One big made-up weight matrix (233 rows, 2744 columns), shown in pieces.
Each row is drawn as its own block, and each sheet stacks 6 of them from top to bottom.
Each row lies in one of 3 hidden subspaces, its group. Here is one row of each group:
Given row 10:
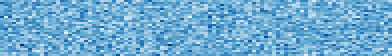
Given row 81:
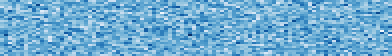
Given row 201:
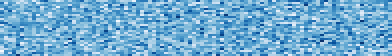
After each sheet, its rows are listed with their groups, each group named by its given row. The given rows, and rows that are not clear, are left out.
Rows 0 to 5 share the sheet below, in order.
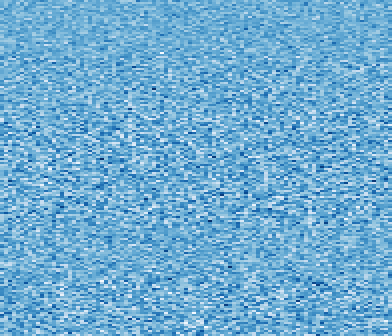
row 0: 201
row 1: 10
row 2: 10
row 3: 81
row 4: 201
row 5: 10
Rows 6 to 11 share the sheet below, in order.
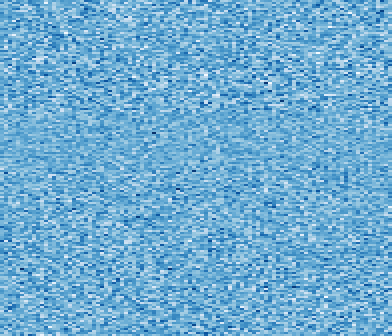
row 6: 10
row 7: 81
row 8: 81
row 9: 10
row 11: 10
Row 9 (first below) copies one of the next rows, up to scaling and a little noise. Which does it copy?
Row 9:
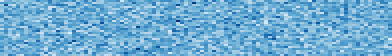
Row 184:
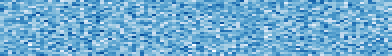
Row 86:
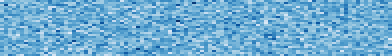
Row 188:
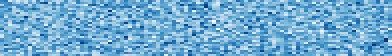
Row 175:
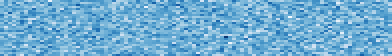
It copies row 86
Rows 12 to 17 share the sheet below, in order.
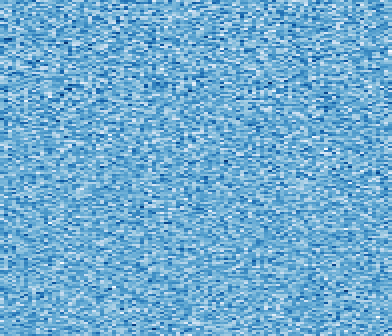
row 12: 201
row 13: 81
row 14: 81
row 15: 10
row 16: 81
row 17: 10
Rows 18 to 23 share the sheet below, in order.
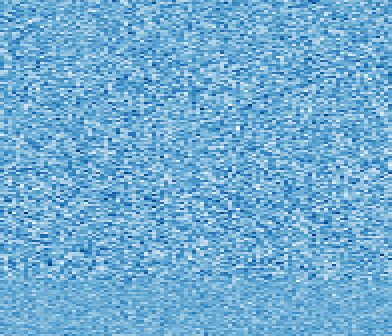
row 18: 10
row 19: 201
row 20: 201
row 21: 10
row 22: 81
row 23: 10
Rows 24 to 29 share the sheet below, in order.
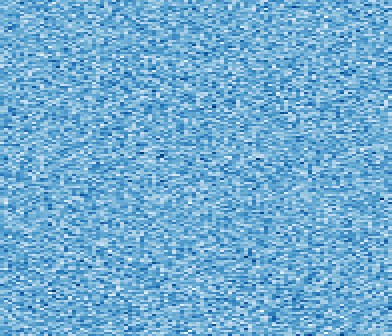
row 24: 10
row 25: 10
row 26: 10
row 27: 81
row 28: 81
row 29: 10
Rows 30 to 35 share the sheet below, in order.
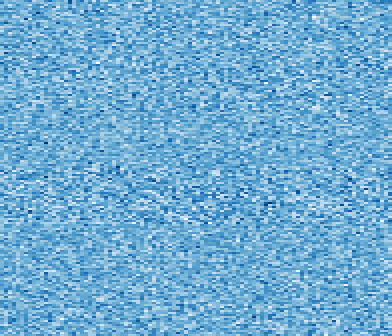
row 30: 201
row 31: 81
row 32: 10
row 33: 10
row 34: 201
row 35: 81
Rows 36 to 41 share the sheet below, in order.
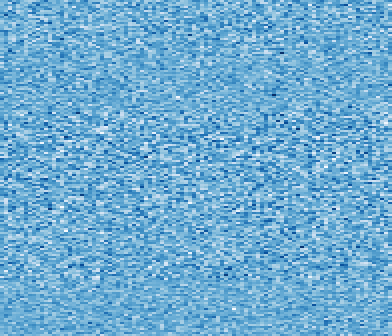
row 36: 81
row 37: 10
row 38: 81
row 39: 81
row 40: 10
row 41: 81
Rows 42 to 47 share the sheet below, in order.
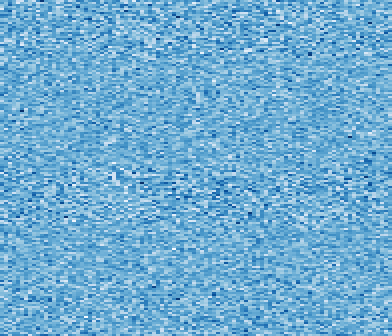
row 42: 201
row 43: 10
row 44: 10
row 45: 10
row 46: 81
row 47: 10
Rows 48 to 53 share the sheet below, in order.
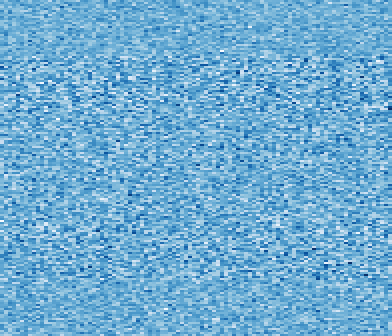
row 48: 81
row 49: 201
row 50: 201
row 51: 10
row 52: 81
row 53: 81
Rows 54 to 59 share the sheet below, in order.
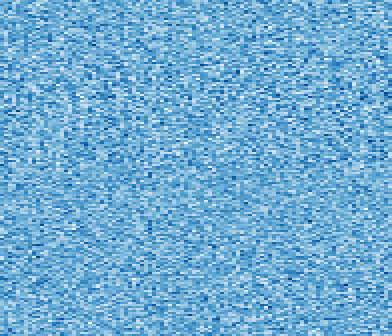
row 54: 81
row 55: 201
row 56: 10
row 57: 201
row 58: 201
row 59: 81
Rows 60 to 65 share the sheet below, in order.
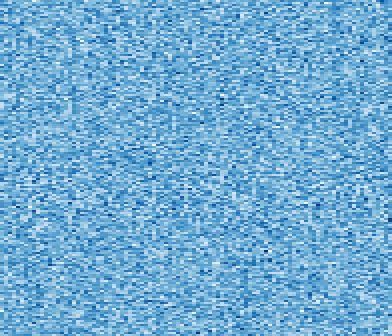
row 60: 201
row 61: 201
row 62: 10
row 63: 201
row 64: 81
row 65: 201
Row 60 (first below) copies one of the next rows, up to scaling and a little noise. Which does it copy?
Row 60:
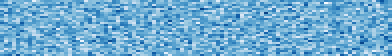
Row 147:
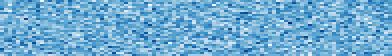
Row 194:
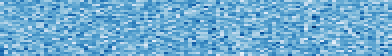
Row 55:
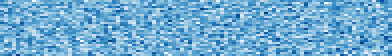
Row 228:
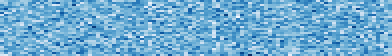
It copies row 55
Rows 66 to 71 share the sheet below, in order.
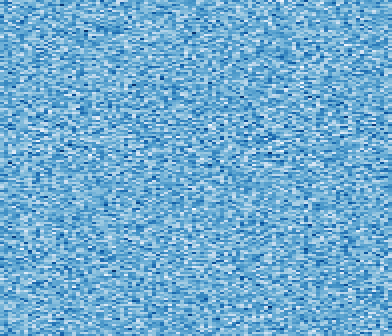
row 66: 10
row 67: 10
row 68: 81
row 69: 201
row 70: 201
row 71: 81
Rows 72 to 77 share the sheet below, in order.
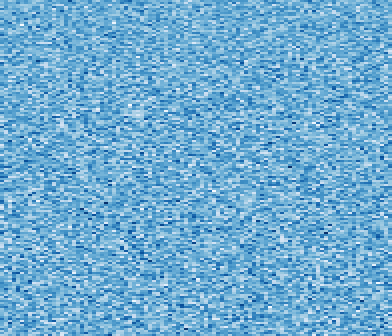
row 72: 201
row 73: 10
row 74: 201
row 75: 201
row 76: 10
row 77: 81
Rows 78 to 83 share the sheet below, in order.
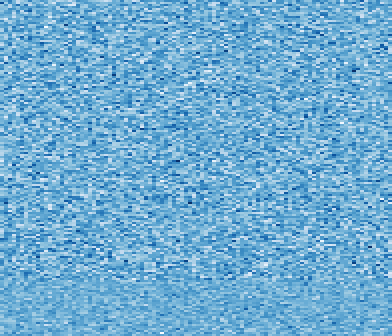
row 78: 201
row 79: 10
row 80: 201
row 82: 201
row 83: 201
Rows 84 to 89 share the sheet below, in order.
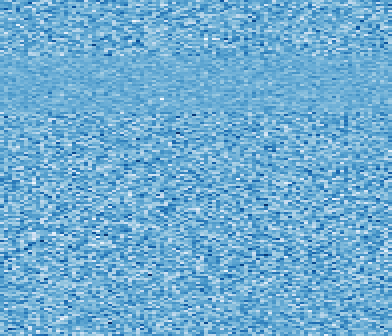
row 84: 81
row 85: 81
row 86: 10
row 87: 10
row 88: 10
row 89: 10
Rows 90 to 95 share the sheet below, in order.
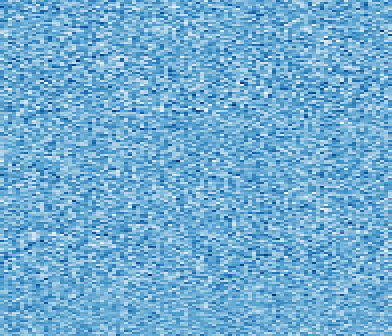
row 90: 81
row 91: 10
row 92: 201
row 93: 81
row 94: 10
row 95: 10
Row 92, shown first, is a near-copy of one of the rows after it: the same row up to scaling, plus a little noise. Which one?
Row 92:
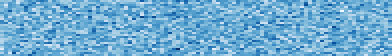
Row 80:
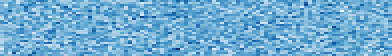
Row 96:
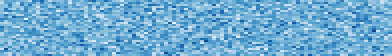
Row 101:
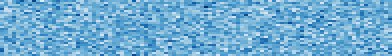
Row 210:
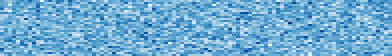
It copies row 80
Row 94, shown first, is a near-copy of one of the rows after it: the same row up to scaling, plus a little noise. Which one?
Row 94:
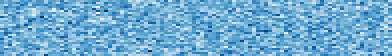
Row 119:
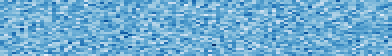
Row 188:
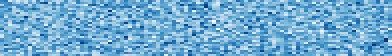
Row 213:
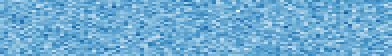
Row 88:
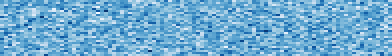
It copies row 88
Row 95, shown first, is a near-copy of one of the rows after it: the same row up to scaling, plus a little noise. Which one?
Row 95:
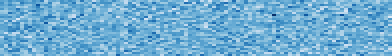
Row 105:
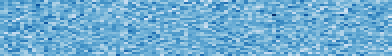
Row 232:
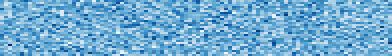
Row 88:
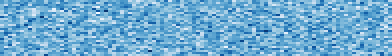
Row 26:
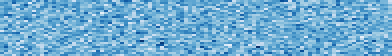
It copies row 105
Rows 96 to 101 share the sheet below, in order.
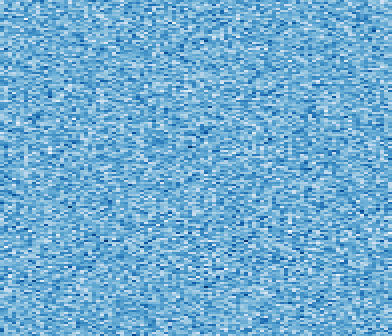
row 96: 201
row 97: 81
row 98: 81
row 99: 201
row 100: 10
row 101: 201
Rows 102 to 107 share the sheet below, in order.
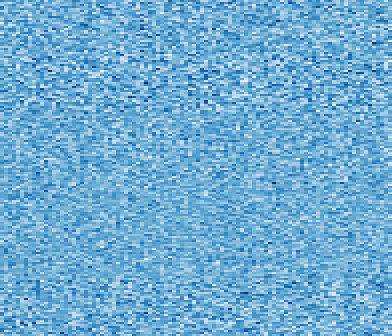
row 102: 10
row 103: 81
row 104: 201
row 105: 10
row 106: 81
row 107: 201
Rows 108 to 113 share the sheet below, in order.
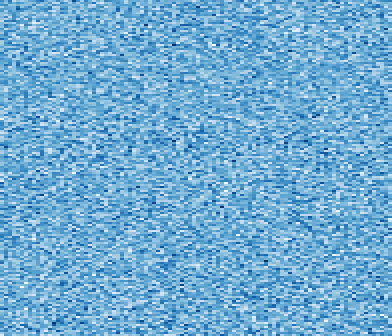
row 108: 10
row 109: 81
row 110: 81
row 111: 201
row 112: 10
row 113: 10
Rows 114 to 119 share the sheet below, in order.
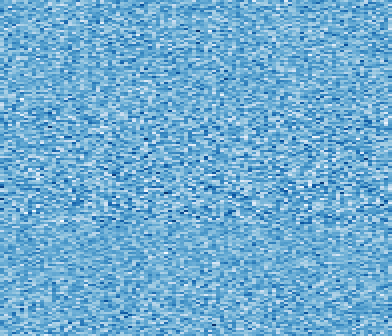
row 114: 10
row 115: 201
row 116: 81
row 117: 201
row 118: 81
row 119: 10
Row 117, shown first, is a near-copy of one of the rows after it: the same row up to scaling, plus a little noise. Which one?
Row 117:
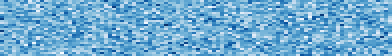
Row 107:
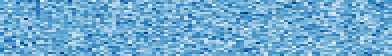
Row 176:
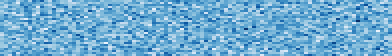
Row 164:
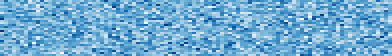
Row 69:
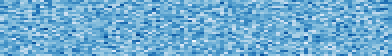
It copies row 164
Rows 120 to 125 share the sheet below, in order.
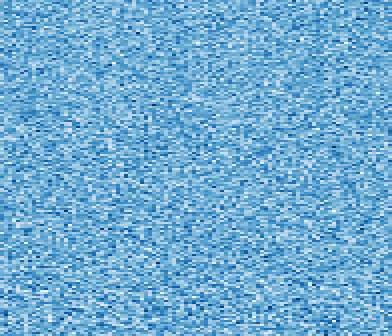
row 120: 10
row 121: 10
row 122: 201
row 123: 201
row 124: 201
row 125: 81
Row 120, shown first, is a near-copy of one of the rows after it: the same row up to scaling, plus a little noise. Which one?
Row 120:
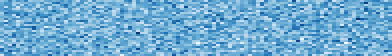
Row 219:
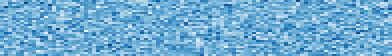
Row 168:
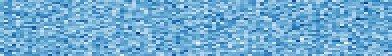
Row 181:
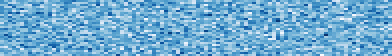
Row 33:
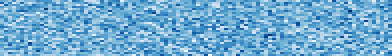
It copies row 168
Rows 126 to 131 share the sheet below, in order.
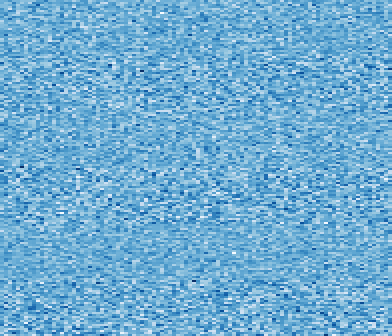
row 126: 81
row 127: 10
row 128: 10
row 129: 81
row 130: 81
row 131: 10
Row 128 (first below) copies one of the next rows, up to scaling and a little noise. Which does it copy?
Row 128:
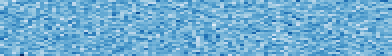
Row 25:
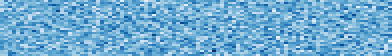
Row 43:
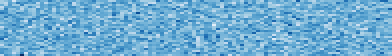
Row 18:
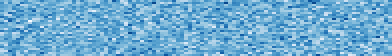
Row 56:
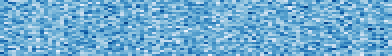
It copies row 43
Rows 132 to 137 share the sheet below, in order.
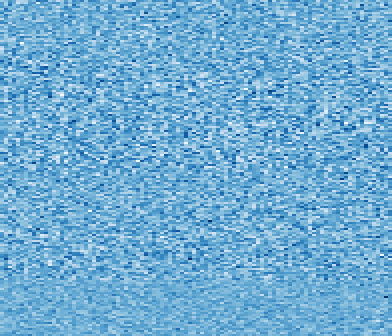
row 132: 201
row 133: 81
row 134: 10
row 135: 81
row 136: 81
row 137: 201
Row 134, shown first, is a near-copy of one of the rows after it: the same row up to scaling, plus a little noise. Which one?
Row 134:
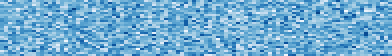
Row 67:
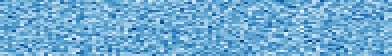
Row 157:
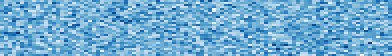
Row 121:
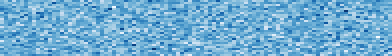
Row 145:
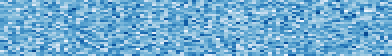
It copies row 145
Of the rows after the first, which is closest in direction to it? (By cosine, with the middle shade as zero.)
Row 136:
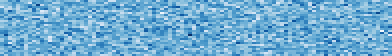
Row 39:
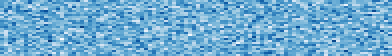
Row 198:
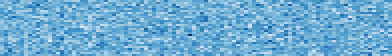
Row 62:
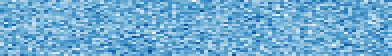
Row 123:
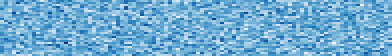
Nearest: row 198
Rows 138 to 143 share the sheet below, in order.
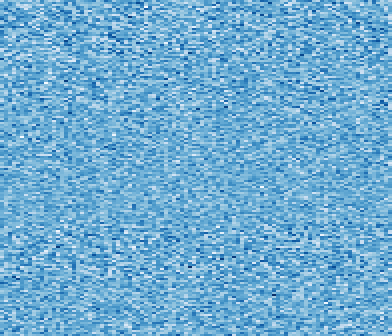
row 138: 201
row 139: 201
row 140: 201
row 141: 81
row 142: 201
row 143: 10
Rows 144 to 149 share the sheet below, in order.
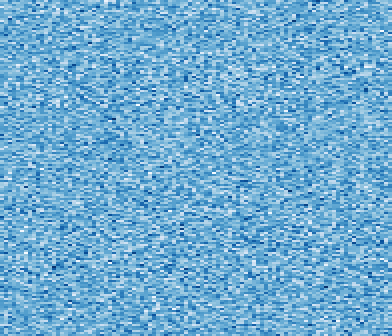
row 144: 81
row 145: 10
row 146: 10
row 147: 201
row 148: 10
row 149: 81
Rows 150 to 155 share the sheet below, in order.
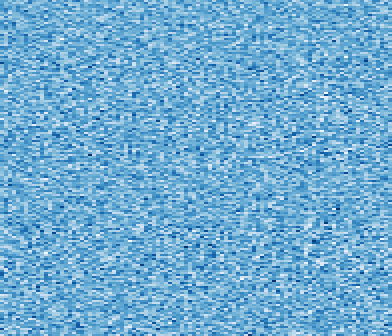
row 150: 81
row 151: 81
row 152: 81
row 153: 81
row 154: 201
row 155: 201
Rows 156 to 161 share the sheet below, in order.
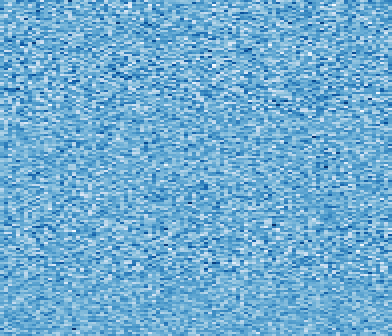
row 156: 201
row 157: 10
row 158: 81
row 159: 81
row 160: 81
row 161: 201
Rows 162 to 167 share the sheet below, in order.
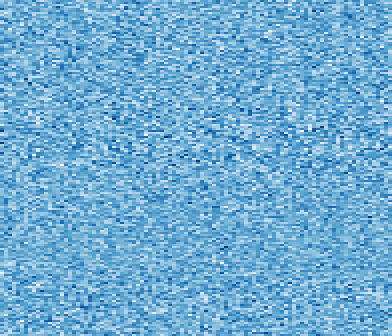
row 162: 201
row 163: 201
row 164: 201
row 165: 81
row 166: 201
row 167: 81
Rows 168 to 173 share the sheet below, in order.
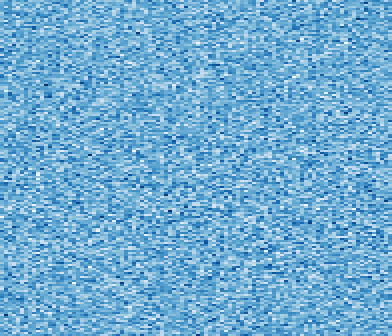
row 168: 10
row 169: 81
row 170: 81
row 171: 201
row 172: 81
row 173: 10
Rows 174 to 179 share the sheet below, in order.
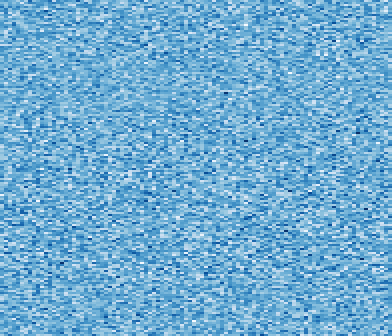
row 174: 81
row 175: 10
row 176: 201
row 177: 201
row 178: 10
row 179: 201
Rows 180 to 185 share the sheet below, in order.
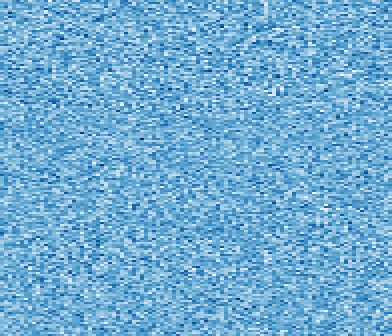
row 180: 81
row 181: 10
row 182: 10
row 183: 81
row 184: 10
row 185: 201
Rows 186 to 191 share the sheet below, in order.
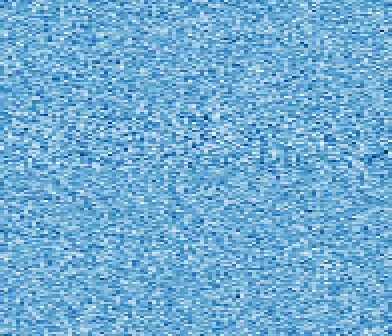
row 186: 81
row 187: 81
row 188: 10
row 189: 10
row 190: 81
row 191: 201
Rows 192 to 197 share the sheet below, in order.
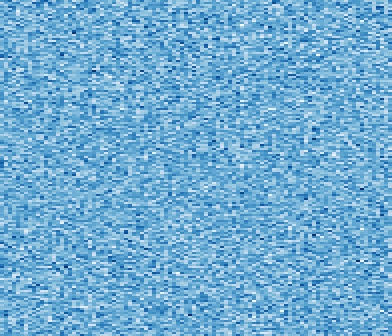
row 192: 81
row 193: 10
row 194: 201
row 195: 81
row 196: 201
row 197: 81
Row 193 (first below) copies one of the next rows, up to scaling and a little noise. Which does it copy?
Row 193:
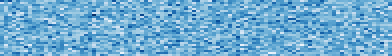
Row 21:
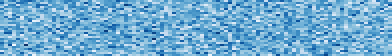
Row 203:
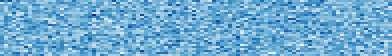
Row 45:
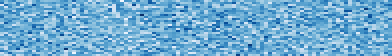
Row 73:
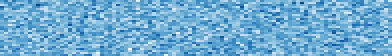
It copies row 203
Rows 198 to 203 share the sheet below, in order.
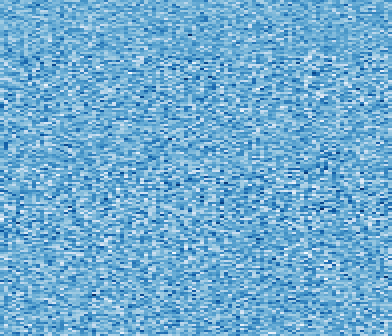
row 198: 81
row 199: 201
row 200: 81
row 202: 81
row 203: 10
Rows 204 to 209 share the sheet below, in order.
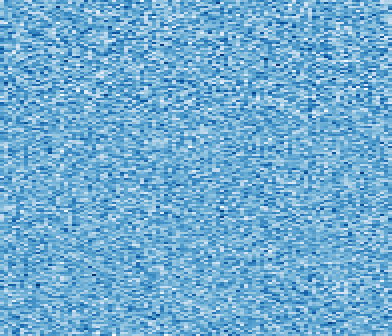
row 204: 201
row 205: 81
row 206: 81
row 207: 201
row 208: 81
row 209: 10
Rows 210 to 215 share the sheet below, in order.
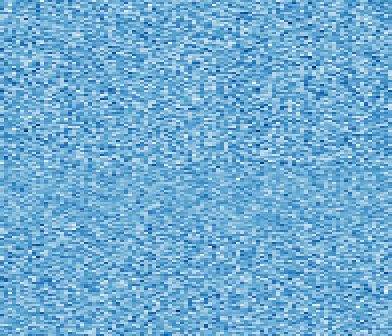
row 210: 201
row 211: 201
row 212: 201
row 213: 10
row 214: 201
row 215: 81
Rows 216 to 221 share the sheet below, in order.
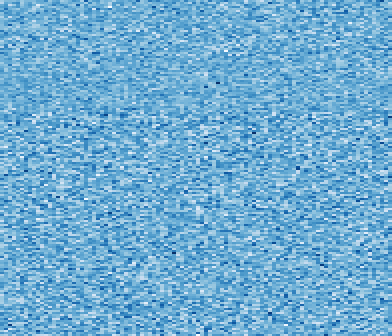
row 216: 10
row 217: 81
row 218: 81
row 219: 10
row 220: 81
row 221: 10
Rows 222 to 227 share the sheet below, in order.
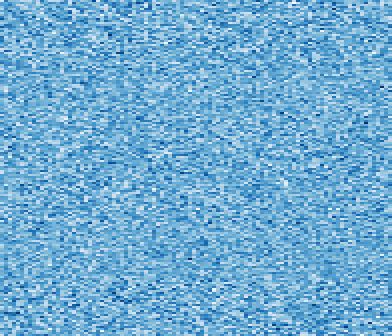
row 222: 201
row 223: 81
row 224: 10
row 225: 10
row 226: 81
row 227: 10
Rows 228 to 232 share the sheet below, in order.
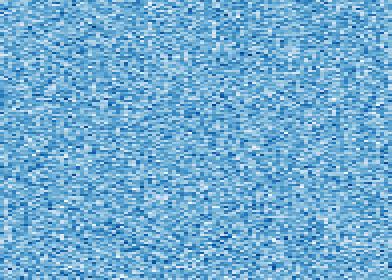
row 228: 201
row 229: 201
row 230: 201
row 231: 81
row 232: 10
